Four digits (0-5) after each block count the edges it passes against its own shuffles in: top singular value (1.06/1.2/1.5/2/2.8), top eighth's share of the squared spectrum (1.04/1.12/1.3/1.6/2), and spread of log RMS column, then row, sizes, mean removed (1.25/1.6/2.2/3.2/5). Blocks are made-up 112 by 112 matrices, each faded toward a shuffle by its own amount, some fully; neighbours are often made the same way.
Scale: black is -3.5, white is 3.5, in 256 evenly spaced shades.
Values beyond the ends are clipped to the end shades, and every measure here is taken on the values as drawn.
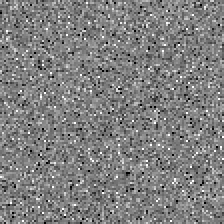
0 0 0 0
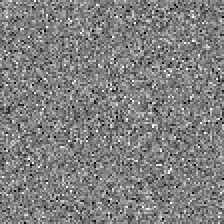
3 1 0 0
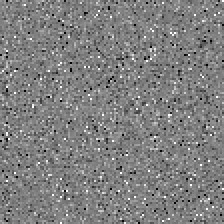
2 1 1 0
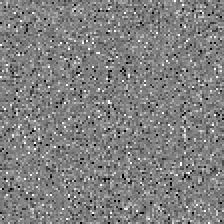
3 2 0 0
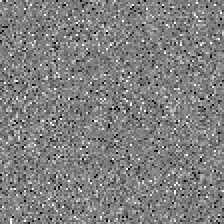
3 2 0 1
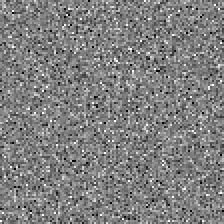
0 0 0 0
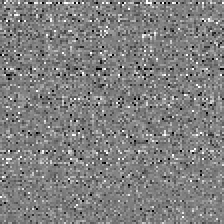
2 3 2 3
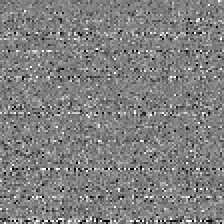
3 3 2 4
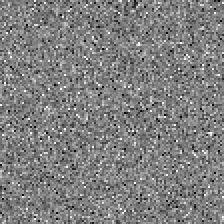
0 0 0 0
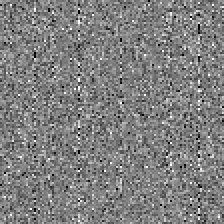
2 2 3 0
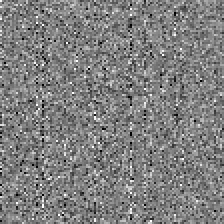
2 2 3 0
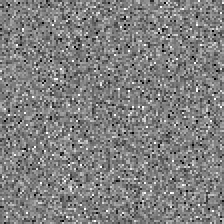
0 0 1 0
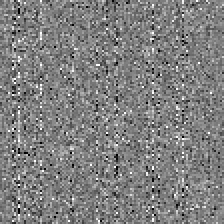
2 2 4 0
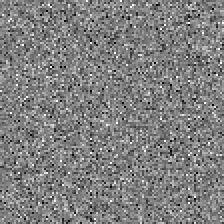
0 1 2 0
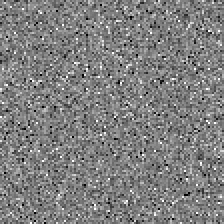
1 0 0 0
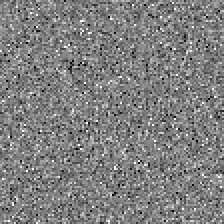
0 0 0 0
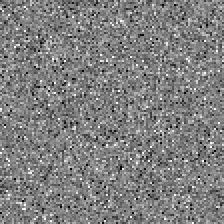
0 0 0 0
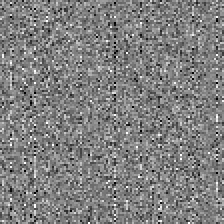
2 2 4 0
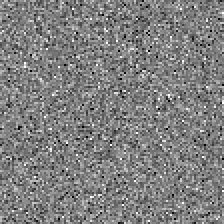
0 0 1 0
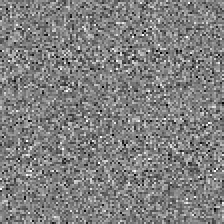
0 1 0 2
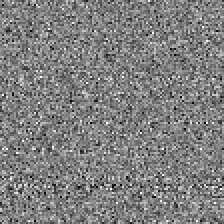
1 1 0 3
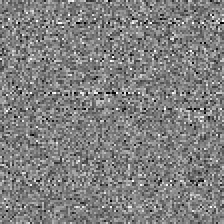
1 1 0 3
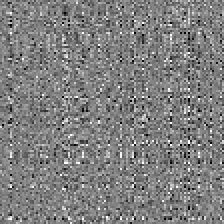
5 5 4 3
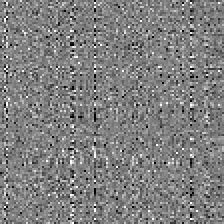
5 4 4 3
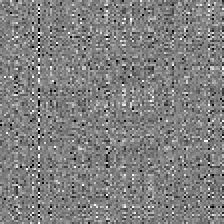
5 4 3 3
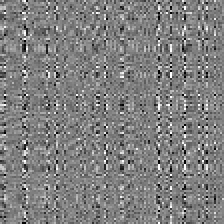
5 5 4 3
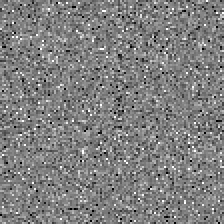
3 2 1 0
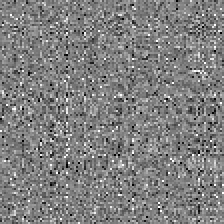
4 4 3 2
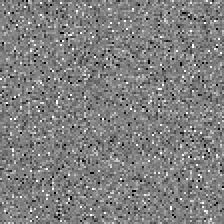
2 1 0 0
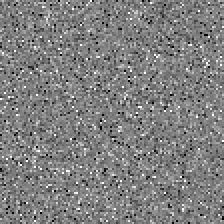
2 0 0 0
